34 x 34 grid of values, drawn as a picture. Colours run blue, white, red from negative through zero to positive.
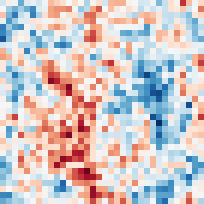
The ninth with the highest average is the bottom middle. The field is mottled with small blotches. The ninth with the lowest average is the middle right. No row or column stands out.
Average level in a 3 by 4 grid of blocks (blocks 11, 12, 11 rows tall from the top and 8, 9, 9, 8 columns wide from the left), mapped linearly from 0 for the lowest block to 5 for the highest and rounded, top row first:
0 3 2 2 | 2 5 0 0 | 2 5 2 0
